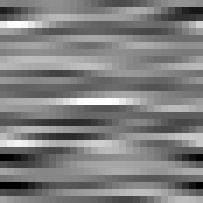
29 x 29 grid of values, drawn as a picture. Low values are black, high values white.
Ninth with the lowest average: bottom left. Grain: streaks across. Ninth with the highest average: top left. Average level on the scale: 50%.
